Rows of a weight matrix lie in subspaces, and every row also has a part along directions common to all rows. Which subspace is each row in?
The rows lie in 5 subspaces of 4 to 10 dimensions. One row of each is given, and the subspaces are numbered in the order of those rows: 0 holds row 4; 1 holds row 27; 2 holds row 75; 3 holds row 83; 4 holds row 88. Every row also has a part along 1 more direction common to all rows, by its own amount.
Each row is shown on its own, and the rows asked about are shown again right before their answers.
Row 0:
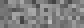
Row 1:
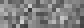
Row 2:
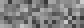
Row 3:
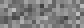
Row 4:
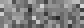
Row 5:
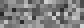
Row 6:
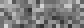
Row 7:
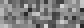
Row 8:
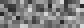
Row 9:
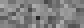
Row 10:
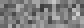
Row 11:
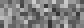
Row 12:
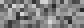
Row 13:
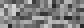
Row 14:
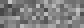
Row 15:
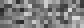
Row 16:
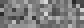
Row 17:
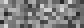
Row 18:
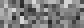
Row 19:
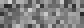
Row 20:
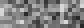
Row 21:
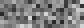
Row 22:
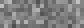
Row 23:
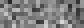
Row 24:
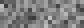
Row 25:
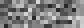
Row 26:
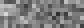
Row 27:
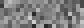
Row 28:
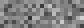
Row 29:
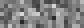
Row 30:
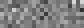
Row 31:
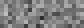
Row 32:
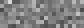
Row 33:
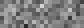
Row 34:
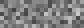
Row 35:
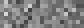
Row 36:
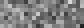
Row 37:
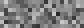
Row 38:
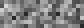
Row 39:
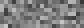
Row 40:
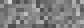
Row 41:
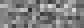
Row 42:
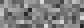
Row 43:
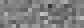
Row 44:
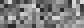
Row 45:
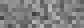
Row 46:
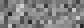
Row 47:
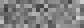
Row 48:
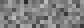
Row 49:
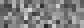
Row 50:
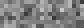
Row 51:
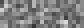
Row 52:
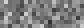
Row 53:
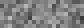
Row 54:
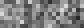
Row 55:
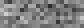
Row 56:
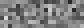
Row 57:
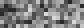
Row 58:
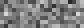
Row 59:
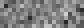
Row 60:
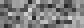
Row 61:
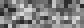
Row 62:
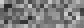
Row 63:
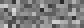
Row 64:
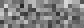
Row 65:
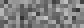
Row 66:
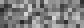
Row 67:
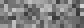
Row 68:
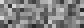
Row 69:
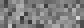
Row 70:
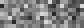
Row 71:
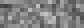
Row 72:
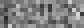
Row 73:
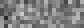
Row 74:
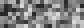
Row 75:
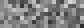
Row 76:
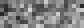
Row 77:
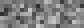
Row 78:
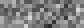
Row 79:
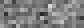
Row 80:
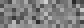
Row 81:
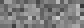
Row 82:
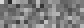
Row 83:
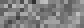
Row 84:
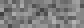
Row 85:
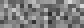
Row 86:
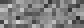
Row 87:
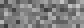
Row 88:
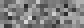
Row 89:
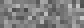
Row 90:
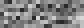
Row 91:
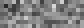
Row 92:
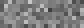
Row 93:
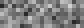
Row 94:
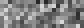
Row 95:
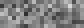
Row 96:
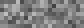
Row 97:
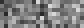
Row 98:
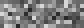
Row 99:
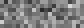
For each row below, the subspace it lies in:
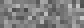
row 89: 0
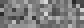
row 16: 0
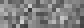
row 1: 4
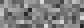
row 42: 1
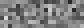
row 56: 2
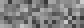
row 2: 1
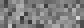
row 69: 2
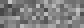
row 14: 4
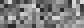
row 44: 0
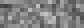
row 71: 4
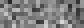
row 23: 0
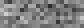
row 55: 4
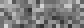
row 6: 0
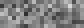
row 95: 3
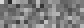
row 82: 0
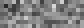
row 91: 3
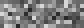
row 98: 4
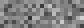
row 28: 1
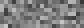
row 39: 3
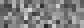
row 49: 1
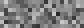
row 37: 1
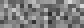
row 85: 2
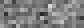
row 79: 4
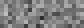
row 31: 3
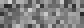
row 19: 4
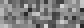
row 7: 1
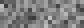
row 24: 1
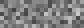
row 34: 1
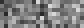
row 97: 4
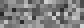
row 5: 1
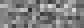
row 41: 4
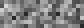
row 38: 0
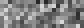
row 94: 2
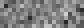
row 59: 1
